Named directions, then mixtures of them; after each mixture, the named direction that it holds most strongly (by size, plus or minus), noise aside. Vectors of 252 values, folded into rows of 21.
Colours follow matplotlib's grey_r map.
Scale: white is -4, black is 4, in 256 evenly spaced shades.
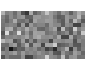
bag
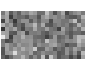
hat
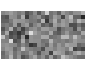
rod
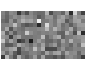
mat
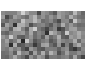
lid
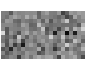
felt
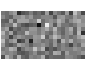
mat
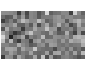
mat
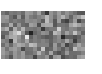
rod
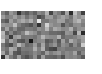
mat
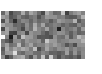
hat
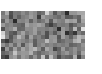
hat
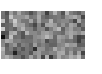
hat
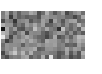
hat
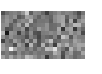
bag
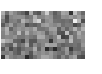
bag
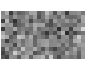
hat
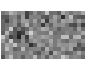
rod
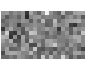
rod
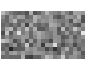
bag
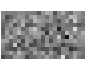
lid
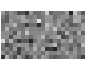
mat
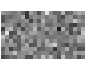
bag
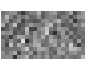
lid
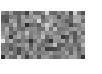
mat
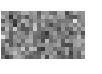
hat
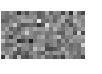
mat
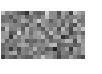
bag
